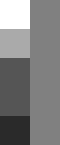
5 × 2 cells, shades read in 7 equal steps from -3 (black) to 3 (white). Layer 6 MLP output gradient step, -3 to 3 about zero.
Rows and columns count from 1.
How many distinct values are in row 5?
2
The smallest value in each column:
-2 0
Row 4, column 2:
0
